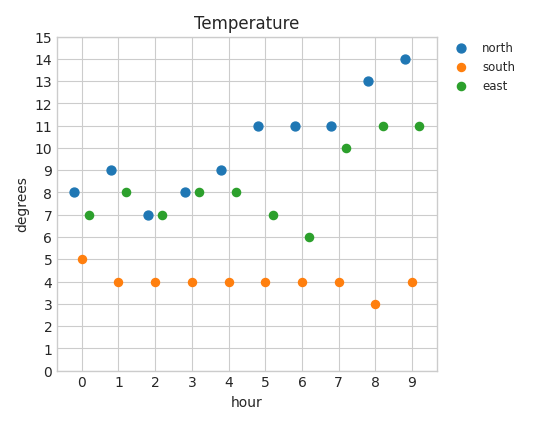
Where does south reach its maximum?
0
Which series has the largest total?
north
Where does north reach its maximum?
9
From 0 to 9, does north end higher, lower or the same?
higher
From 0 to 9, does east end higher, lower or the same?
higher
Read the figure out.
Title: Temperature
x-axis: hour, ticks 0 1 2 3 4 5 6 7 8 9
y-axis: degrees, ticks 0 1 2 3 4 5 6 7 8 9 10 11 12 13 14 15
Legend: north, south, east
Values:
north: 8 9 7 8 9 11 11 11 13 14
south: 5 4 4 4 4 4 4 4 3 4
east: 7 8 7 8 8 7 6 10 11 11
